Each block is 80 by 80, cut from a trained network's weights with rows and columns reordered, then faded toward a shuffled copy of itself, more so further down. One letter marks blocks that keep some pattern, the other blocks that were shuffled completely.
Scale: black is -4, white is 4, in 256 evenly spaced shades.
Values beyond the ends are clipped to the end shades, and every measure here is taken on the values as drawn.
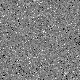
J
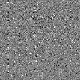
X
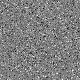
J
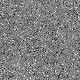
J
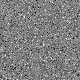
J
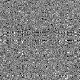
X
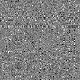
X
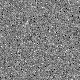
J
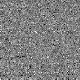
X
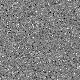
J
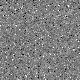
J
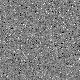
J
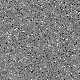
J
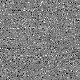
X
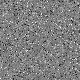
J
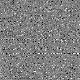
X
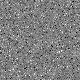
J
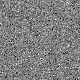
J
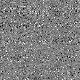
X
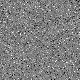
J
